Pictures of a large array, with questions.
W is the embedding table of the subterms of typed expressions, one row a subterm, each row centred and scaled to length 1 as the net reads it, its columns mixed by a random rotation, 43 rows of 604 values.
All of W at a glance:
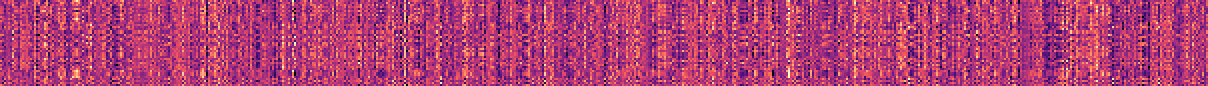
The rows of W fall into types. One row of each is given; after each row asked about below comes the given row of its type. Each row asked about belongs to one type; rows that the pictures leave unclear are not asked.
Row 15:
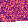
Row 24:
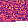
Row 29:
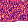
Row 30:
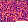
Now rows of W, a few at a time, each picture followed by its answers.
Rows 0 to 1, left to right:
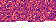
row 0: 24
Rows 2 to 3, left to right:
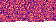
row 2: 24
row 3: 15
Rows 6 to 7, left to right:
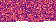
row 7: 24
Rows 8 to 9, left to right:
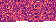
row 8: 30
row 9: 24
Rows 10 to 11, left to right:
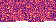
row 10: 30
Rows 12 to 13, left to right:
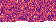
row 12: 15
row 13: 29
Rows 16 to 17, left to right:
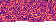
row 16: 15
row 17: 30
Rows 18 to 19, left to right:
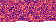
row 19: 15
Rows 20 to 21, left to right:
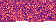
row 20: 30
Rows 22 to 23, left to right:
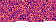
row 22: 29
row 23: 15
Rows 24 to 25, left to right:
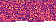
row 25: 30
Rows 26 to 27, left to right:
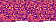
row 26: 24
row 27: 24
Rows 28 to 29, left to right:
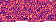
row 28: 15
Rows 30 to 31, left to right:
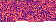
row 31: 15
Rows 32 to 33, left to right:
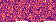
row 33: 15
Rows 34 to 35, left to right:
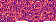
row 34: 30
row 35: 24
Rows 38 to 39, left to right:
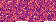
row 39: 29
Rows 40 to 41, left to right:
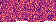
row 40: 15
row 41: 29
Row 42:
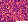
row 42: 30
